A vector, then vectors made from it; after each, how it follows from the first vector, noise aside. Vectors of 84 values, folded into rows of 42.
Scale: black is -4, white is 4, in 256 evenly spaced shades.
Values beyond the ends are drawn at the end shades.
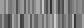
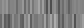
shrunk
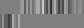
partly zeroed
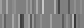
partly zeroed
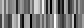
scaled up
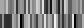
scaled up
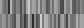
reversed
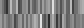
wrapped around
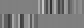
partly zeroed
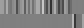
partly zeroed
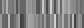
sign-scrambled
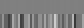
partly zeroed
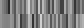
reversed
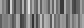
reversed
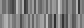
wrapped around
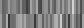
wrapped around
